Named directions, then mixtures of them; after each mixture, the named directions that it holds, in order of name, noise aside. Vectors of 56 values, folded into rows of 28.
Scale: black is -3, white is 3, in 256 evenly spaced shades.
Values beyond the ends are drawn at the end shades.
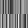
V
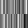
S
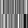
S, V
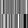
S, V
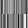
S, V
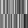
S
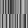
V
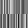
V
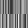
V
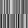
V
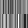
S, V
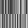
S, V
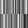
S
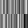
S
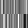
S, V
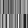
S, V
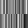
S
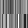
S, V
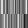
S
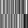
S
